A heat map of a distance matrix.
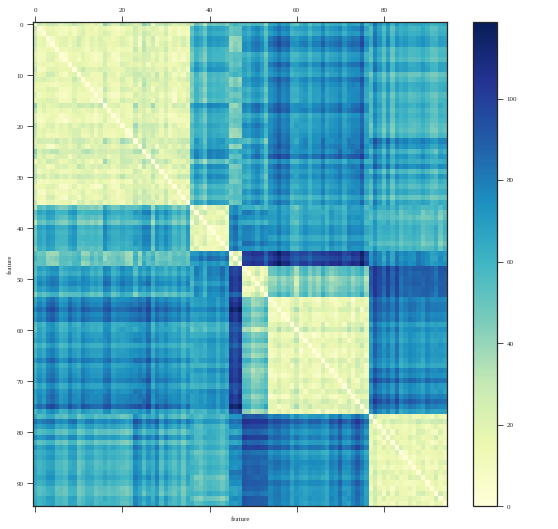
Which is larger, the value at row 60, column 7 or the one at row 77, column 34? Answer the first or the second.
the first
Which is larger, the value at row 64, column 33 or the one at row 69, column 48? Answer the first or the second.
the first
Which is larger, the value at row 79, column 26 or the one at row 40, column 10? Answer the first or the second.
the first
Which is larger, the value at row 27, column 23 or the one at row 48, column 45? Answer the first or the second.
the second
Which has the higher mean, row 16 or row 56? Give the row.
56
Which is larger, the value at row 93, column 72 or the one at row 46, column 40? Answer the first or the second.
the second
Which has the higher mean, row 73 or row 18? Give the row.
73
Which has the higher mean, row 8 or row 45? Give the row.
45
